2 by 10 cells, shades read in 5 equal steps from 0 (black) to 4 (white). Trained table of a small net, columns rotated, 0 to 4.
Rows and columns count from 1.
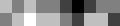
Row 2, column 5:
3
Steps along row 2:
up up down same down down up same down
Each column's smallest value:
2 2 3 2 2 1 0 1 2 1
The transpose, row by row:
3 2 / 2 3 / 3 4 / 2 3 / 2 3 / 1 2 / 0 1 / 1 3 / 2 3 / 2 1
